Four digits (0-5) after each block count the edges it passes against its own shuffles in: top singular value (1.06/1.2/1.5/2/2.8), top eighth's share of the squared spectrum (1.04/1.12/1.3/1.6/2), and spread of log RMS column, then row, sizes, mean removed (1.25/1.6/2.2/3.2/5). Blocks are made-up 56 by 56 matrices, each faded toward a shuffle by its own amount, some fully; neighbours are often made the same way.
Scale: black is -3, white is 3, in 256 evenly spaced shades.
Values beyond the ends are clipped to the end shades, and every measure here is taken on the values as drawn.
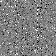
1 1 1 0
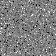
0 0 0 0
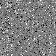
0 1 0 0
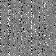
2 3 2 0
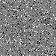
0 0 0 0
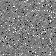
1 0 1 0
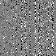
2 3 3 0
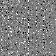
2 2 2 0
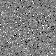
0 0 0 0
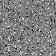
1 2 2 0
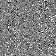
1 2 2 0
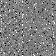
1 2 2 0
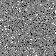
0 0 1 0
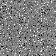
1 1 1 0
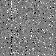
2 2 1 0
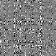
3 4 3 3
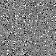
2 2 2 2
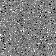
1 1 1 0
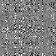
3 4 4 3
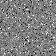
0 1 0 1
